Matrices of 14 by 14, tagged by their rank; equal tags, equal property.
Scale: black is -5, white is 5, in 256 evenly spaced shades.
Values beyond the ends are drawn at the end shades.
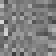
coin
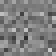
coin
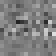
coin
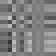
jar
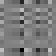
jar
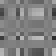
jar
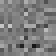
coin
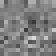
coin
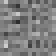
coin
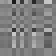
jar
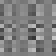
jar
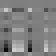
jar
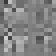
coin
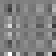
jar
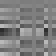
jar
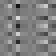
jar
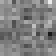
coin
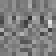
coin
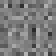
coin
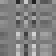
jar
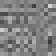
coin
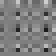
jar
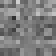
coin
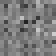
coin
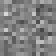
coin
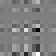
jar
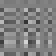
jar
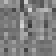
coin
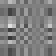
jar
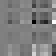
jar
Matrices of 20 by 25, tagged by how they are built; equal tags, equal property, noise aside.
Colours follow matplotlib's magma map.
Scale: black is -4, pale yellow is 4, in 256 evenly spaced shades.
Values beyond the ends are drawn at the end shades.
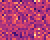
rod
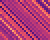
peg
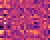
rod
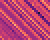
peg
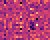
rod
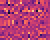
rod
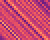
peg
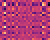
rod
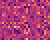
rod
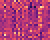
rod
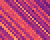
peg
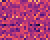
rod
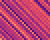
peg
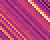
peg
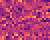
rod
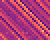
peg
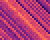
peg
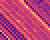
peg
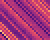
peg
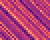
peg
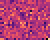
rod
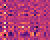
rod
